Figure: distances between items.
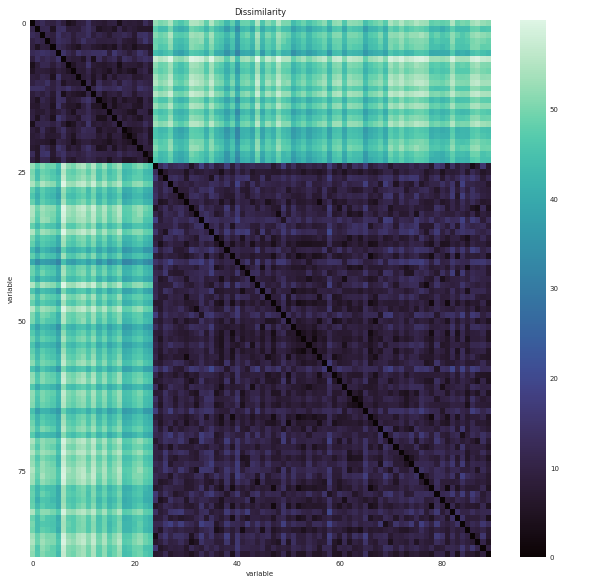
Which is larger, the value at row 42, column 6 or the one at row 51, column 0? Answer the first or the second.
the first
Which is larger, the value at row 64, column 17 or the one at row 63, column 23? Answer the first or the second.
the first
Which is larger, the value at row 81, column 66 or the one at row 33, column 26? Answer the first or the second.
the second
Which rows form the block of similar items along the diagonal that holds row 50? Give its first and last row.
24 to 89
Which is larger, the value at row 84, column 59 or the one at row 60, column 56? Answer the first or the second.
the first
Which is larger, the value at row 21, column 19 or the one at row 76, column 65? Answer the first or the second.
the second
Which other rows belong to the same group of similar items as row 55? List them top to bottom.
24, 25, 26, 27, 28, 29, 30, 31, 32, 33, 34, 35, 36, 37, 38, 39, 40, 41, 42, 43, 44, 45, 46, 47, 48, 49, 50, 51, 52, 53, 54, 56, 57, 58, 59, 60, 61, 62, 63, 64, 65, 66, 67, 68, 69, 70, 71, 72, 73, 74, 75, 76, 77, 78, 79, 80, 81, 82, 83, 84, 85, 86, 87, 88, 89
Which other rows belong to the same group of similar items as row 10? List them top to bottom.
0, 1, 2, 3, 4, 5, 6, 7, 8, 9, 11, 12, 13, 14, 15, 16, 17, 18, 19, 20, 21, 22, 23
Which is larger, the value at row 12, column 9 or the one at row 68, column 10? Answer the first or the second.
the second
